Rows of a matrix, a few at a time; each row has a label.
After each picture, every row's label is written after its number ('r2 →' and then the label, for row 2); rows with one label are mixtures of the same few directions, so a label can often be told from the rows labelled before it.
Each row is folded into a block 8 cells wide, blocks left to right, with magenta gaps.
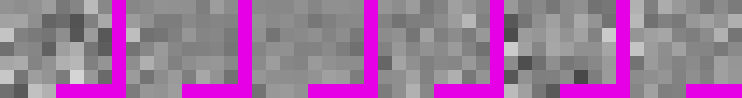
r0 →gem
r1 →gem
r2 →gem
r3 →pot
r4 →gem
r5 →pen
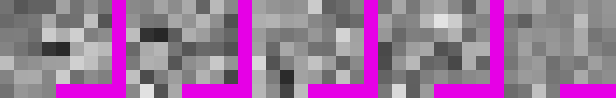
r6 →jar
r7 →gem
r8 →pot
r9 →gem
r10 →pot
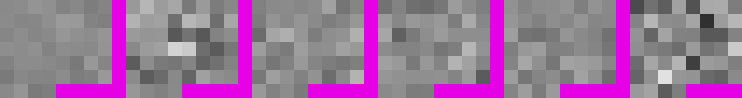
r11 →gem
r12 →jar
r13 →gem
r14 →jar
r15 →gem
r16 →pot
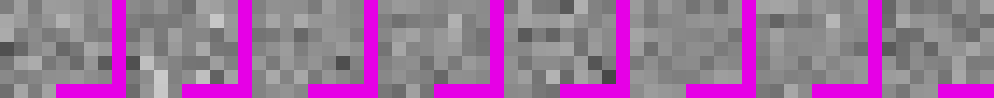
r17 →gem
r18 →pot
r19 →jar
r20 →pot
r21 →jar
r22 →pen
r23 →pot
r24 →pen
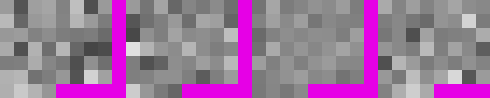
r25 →pen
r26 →gem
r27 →pen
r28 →pot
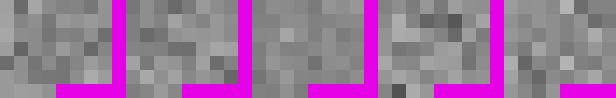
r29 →pen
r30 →jar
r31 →pot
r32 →gem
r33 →pot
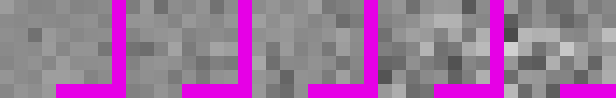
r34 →pot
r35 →gem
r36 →pot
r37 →gem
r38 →gem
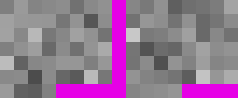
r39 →pot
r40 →pen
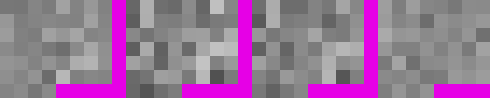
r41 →jar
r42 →pen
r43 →pen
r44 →pen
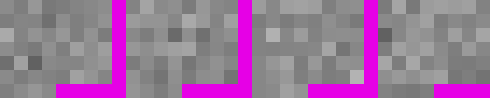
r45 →pen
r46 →jar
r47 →jar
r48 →pen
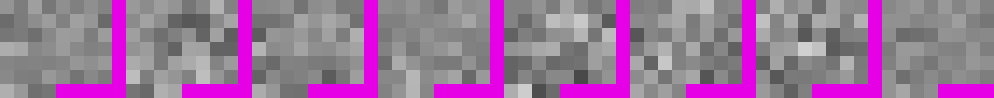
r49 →gem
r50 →gem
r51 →gem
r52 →pot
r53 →gem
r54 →pen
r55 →jar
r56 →gem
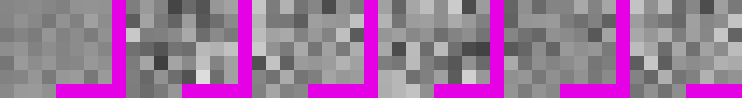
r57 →pot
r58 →pen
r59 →pen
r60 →pen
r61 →pen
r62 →pen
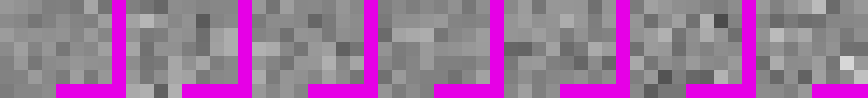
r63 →pen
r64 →pot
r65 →gem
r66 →gem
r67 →gem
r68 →pot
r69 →jar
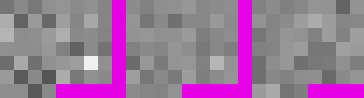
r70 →jar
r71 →jar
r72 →gem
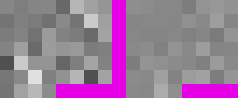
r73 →pot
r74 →pot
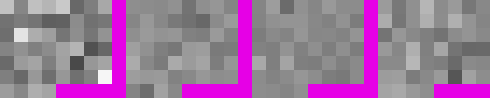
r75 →jar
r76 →gem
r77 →pen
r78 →pen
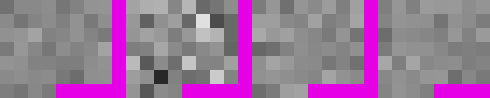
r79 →pot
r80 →pot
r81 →gem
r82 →pen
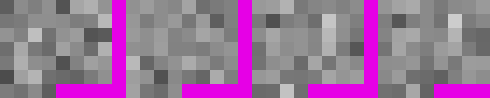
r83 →pot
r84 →pot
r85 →pot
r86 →pot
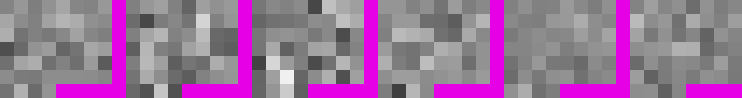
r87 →gem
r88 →pot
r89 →pot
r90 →gem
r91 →gem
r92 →jar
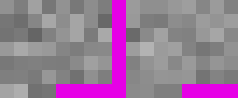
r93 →gem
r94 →pen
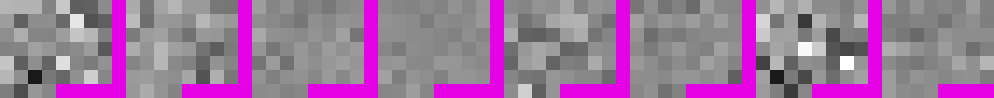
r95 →pot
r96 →pen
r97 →pen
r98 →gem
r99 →gem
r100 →jar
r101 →jar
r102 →gem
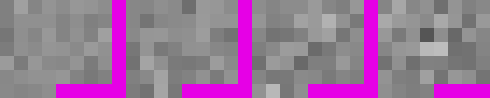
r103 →pen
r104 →pot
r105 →gem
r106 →jar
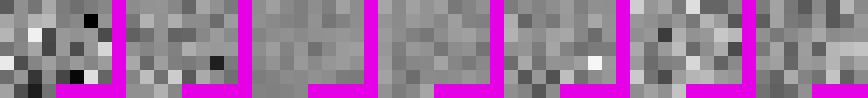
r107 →pot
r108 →jar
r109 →pen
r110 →pot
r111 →jar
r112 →pot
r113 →pen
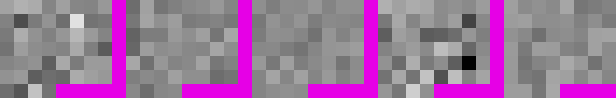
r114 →pot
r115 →pen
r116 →jar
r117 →jar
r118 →pot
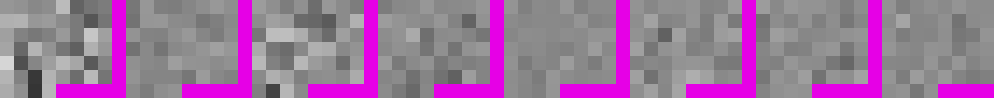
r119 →pot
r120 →pen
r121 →gem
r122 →pot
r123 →pot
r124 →pot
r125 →jar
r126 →pot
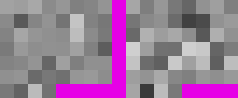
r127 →pot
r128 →gem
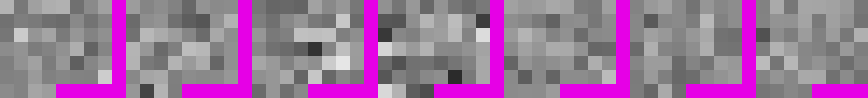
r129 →jar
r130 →gem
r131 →jar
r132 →gem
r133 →jar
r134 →pot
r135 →pen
